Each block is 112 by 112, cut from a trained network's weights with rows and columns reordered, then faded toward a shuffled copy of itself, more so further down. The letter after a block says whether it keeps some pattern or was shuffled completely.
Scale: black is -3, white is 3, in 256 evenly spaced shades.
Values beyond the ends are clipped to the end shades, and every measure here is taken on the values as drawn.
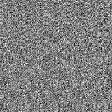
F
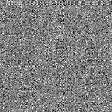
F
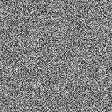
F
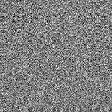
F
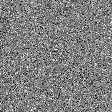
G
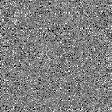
F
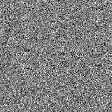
F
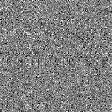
F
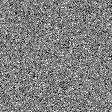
G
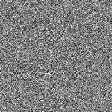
F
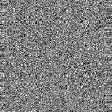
F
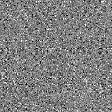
F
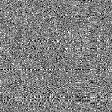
F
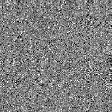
F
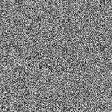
F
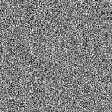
F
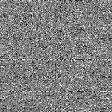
F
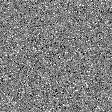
G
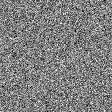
G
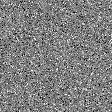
G
